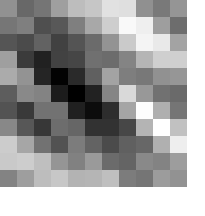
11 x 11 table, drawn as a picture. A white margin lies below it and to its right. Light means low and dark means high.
Ninth with the highest average: centre. Grain: diagonal, down to the right. Average level on the scale: 50%.
